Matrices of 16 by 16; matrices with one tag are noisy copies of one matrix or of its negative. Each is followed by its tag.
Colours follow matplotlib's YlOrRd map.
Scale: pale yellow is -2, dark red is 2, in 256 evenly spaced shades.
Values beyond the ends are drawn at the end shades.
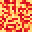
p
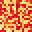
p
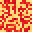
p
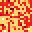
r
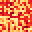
r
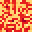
p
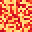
p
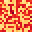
p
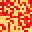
r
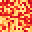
r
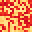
r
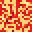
p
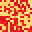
r
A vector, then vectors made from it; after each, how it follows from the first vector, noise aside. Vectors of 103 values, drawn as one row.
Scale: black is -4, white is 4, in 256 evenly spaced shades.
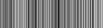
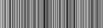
reversed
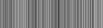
shrunk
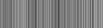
shrunk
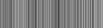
shrunk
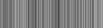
shrunk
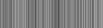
shrunk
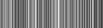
negated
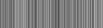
shrunk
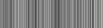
shrunk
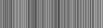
shrunk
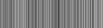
shrunk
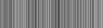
shrunk
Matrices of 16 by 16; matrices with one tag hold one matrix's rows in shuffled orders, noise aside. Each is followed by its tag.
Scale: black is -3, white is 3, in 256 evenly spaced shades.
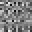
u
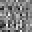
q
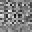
u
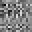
q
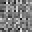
q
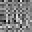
q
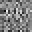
q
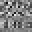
u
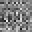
q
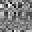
u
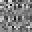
u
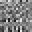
q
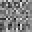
q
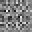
q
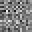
q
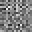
q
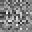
q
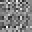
q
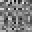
u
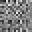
q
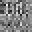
q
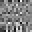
q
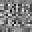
u
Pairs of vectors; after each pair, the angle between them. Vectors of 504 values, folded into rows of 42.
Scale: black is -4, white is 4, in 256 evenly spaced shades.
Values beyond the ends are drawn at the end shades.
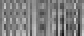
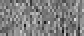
partly aligned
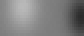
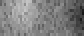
nearly parallel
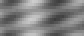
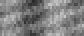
nearly opposite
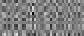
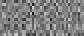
nearly parallel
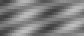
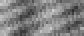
nearly opposite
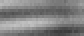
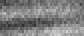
nearly opposite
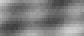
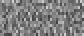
orthogonal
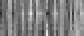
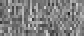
partly aligned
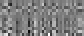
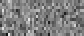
partly opposed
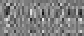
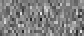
partly aligned
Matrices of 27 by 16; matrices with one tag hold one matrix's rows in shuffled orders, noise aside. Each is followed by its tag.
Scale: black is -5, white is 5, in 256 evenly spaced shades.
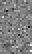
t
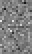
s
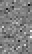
t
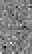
s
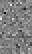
s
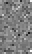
t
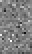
s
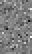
t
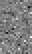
t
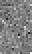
t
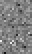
s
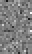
t
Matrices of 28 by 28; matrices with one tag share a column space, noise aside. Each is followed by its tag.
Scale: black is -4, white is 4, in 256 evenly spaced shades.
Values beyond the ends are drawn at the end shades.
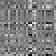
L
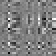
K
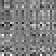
L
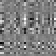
K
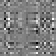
K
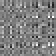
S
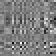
K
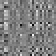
L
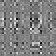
K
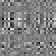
K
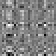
L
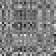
L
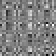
L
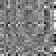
L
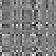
L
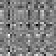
L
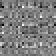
S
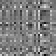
L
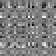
S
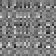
S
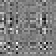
K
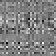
K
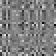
L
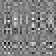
K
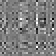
K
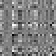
L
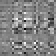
K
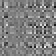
S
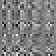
L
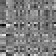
L
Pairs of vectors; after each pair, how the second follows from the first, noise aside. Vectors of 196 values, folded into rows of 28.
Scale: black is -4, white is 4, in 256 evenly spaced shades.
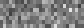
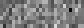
sign-scrambled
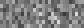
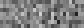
sign-scrambled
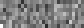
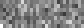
sign-scrambled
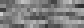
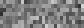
sign-scrambled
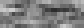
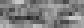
reversed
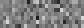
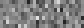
sign-scrambled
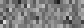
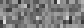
sign-scrambled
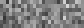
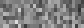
reversed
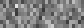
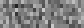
sign-scrambled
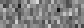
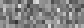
sign-scrambled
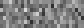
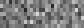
sign-scrambled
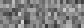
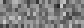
reversed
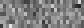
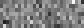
reversed
